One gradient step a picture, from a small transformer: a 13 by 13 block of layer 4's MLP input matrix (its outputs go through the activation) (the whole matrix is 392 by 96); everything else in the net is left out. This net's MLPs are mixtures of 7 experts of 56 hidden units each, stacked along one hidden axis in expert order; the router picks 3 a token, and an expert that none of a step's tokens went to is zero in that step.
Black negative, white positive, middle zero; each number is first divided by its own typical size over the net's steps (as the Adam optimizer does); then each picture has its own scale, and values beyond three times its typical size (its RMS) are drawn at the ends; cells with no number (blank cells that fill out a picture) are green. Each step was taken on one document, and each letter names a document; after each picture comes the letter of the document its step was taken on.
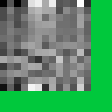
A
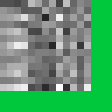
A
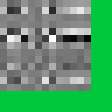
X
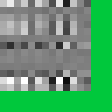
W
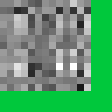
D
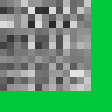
W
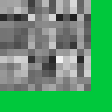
A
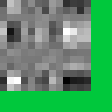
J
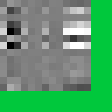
J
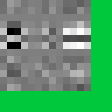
J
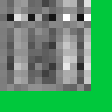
D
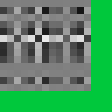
X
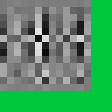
X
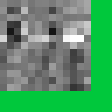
J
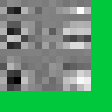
J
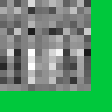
D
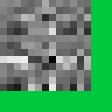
A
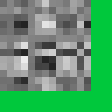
A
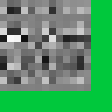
X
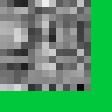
A
